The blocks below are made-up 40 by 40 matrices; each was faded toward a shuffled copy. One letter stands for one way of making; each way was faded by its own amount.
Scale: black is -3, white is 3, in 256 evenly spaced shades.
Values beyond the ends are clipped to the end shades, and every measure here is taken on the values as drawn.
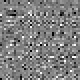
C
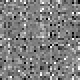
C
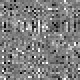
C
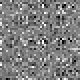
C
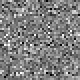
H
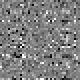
C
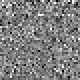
H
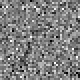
H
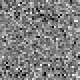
H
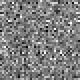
H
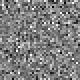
H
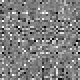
C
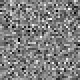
H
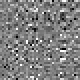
C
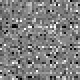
C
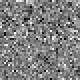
H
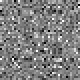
C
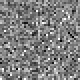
H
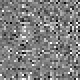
C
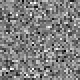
H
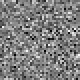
H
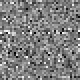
H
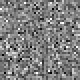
H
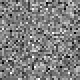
H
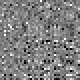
C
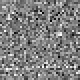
H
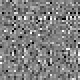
C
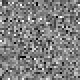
H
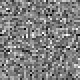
H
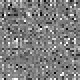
C
